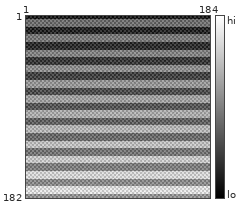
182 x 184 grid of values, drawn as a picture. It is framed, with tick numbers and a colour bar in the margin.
Stripes: horizontal, repeating 12 times. Average level on the scale: 50%. Slope: up to the bottom.
